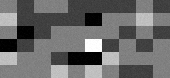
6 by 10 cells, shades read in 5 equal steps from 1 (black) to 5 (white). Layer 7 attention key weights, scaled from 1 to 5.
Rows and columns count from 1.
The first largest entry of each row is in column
1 1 1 6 1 4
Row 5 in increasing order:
1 1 2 3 3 3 3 3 4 4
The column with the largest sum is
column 1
